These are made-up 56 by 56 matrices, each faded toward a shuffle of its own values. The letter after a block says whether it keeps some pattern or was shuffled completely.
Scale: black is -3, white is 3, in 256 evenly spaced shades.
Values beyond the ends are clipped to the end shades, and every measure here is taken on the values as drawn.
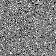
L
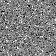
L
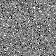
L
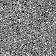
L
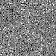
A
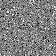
L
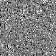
A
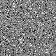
A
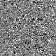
A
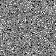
A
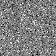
L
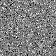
L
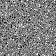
L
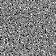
A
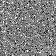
L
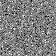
L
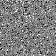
A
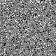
L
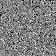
L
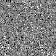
A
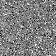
L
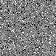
L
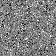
L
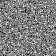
L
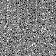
A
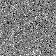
L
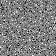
L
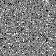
A
